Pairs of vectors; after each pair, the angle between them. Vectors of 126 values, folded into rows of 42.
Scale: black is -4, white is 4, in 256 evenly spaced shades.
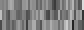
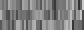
nearly parallel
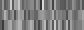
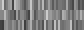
partly aligned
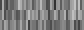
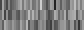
nearly parallel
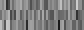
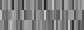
orthogonal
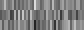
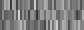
partly aligned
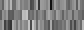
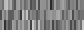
nearly parallel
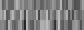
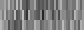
orthogonal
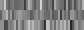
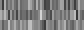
partly aligned
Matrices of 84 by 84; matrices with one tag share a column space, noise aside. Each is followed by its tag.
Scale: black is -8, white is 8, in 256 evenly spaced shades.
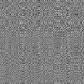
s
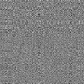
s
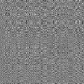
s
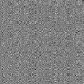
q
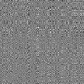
s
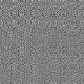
s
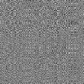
s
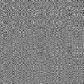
s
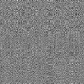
s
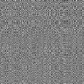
s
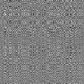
s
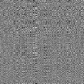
s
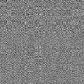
s
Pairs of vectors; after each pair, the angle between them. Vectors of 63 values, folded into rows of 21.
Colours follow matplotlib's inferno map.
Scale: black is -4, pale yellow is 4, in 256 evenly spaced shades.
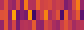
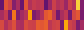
partly aligned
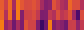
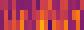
nearly opposite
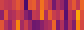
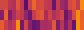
nearly parallel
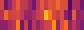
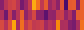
partly opposed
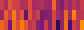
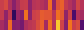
nearly opposite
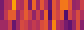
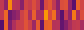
orthogonal
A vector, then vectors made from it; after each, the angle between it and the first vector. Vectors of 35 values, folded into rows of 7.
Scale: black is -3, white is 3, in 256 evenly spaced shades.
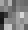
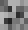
partly opposed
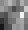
partly aligned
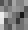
nearly opposite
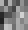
nearly parallel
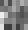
nearly opposite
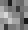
partly opposed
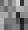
partly opposed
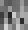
partly aligned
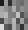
partly opposed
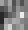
nearly parallel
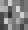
partly aligned
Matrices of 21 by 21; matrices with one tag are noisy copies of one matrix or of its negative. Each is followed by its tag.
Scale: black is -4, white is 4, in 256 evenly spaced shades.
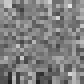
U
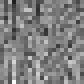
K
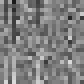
K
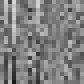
K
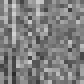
K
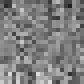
U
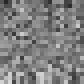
U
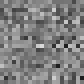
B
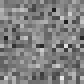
B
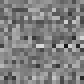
B
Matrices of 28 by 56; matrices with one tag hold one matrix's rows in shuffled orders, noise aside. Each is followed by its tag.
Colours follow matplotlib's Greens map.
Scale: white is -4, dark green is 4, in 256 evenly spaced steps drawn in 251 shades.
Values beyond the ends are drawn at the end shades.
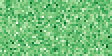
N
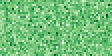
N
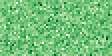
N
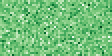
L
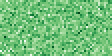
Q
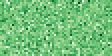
L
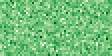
N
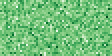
N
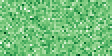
Q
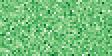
L
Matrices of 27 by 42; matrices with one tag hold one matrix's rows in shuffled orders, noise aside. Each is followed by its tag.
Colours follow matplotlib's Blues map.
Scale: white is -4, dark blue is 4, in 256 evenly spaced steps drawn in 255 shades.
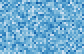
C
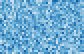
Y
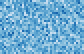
Y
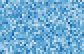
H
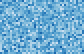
C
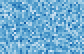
H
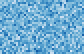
C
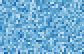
C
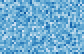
H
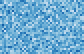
Y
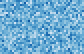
H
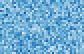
H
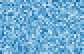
Y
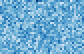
C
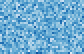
C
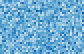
C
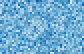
C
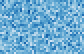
H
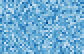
Y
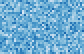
H
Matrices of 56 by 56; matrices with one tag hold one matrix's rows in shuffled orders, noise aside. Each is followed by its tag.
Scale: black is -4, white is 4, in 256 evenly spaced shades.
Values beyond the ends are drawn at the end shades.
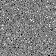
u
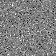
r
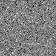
r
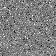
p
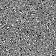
r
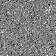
u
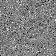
r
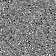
p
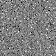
u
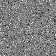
p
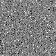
u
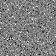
r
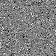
p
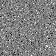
u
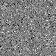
u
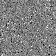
u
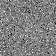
p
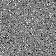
p
